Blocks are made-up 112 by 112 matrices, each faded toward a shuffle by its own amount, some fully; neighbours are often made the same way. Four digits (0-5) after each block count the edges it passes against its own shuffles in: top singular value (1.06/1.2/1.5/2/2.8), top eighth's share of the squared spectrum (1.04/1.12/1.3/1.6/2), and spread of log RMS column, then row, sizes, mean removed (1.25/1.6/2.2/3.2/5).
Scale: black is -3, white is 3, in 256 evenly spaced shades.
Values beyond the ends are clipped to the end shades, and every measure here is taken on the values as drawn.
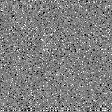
4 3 1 2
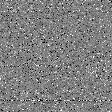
2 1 0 2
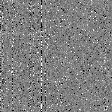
3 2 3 0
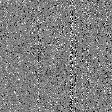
2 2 3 0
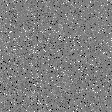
2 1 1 0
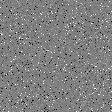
2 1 0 0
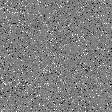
2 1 0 0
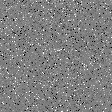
0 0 0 0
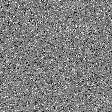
0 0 0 0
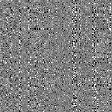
4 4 4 2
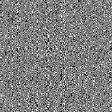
4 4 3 1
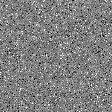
0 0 0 0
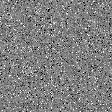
3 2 1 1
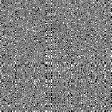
5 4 3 2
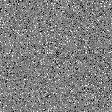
3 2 0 1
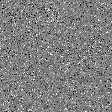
2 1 0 0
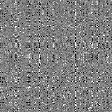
5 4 3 3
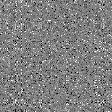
4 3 2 2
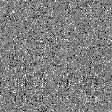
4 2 1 1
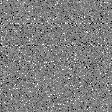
3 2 1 2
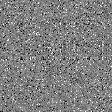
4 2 1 1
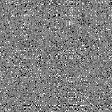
4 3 2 2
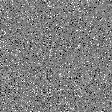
3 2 0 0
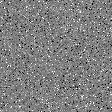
1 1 0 0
